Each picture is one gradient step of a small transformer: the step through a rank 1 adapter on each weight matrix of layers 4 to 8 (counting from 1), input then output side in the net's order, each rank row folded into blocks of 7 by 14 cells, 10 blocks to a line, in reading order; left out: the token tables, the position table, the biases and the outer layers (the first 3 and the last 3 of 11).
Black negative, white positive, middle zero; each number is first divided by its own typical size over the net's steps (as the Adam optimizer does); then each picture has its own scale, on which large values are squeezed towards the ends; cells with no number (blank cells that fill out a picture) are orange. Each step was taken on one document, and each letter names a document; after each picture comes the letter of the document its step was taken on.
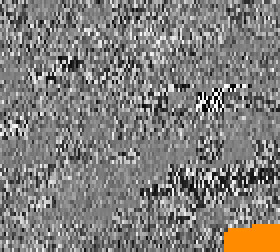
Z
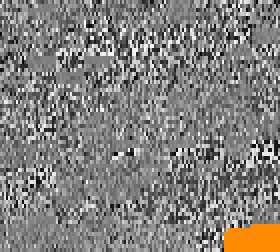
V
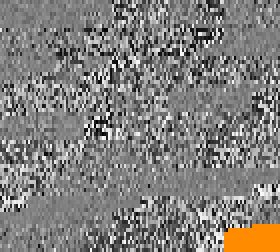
V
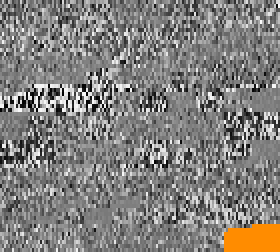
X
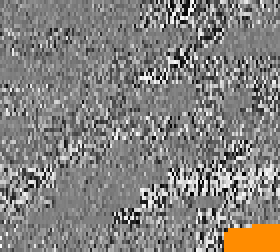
V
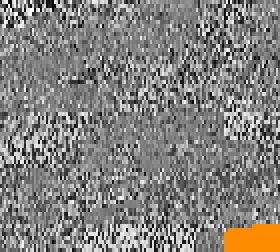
X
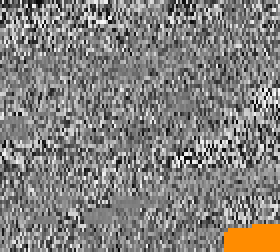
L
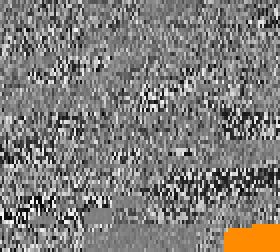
L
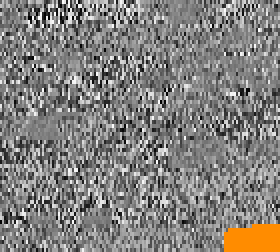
X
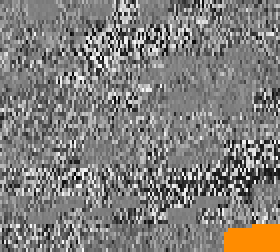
L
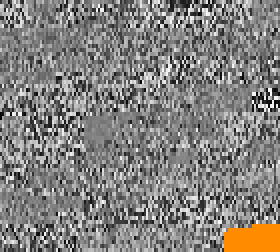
L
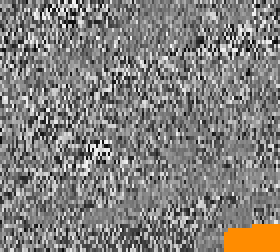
X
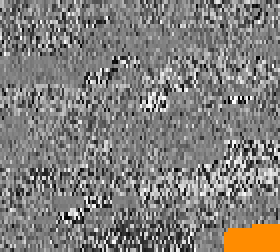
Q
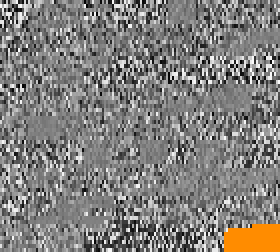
V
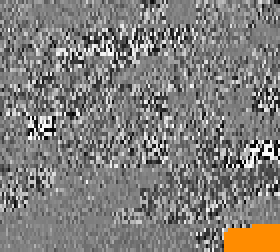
V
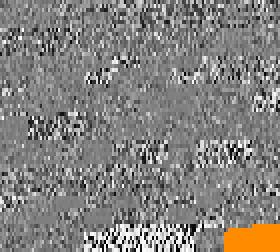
Q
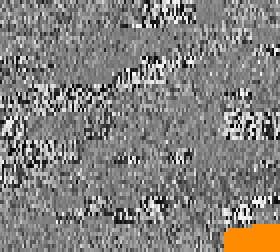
Z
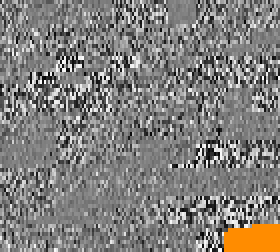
V
